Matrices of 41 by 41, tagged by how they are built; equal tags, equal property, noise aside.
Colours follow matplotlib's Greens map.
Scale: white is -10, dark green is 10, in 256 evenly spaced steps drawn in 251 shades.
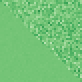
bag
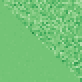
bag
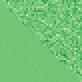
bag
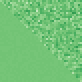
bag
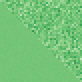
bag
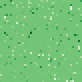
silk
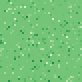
silk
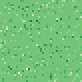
silk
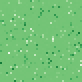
silk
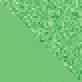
bag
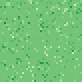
silk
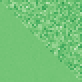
bag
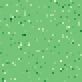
silk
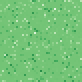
silk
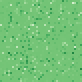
silk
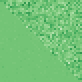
bag
